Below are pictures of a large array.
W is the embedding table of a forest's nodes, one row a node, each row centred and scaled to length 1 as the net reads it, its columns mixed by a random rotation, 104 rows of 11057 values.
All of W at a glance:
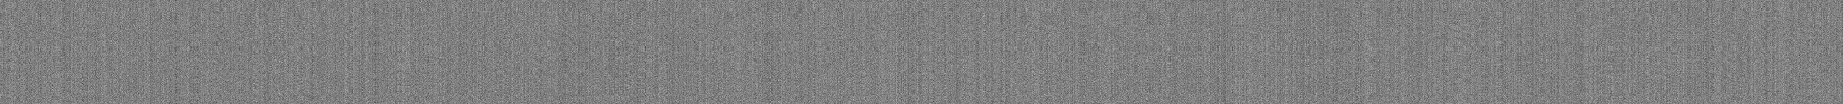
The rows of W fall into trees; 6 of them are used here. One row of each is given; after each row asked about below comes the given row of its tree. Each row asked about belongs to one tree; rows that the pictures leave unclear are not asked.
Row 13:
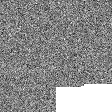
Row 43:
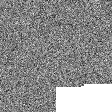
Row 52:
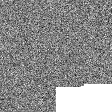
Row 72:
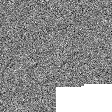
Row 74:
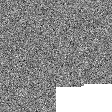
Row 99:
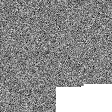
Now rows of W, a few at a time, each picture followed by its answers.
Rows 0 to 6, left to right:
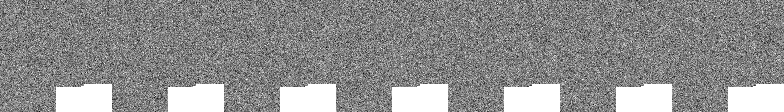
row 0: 74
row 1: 52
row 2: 99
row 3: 72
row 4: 43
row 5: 99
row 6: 43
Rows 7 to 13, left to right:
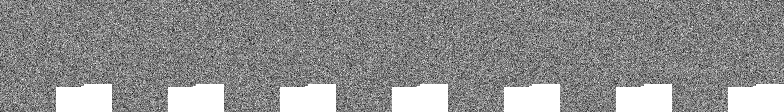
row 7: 99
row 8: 52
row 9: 52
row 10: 52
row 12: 43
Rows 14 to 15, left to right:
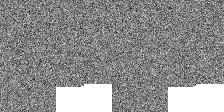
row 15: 13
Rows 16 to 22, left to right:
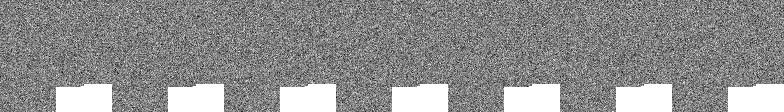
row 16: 13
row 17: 74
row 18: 13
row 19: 74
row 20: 43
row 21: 13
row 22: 74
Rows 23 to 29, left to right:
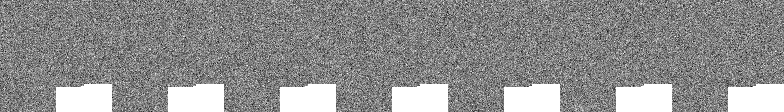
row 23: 13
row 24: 74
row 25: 52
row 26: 52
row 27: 43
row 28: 72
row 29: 43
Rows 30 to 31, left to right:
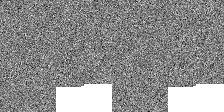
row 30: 13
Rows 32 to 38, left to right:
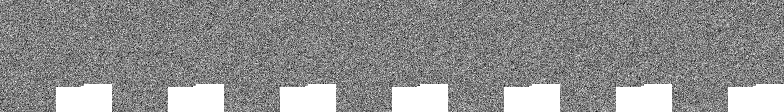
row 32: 52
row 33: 99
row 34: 72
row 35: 43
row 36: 72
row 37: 74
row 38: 72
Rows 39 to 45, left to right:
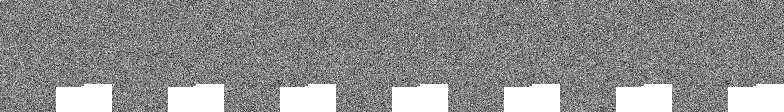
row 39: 52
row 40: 99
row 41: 43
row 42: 43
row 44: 72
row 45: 43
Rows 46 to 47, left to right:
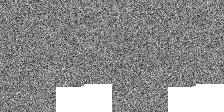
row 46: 74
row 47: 74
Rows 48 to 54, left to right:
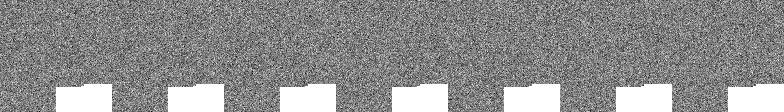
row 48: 74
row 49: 74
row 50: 74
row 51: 13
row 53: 43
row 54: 43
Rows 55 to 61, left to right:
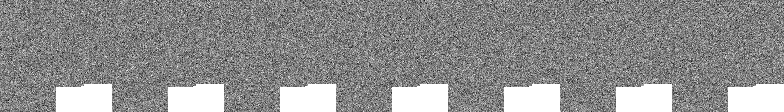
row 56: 72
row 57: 99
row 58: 43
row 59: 72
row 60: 72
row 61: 72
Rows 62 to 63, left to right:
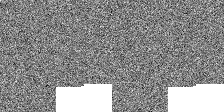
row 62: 52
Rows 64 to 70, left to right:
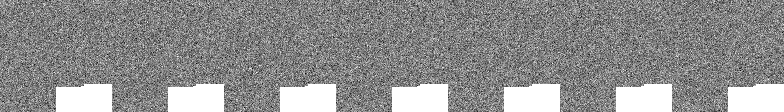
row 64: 43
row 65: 72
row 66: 74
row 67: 72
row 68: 74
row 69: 74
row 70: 72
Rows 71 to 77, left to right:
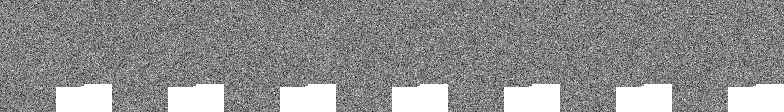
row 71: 13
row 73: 99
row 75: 52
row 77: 74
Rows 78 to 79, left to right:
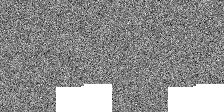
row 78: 99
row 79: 43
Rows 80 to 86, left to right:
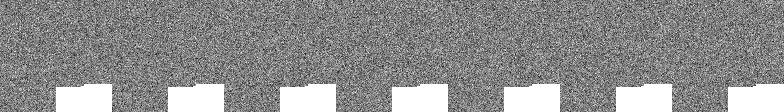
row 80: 13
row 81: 99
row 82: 43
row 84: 13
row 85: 99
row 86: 43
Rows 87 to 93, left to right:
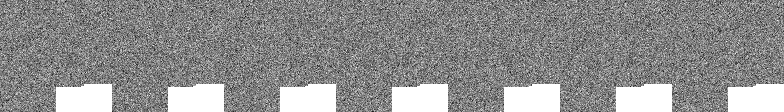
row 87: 74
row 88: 99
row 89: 74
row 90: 74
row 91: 13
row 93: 72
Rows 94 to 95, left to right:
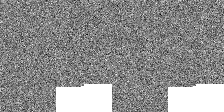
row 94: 43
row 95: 52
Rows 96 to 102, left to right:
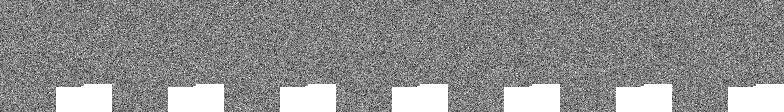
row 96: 99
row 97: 99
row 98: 72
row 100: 74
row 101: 13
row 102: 43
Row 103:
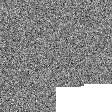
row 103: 74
